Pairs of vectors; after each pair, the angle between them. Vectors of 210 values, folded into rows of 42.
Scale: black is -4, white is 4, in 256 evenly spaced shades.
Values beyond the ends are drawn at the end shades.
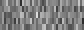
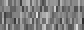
nearly parallel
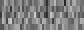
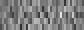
partly aligned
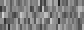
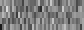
partly aligned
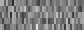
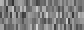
nearly parallel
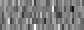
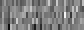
partly opposed
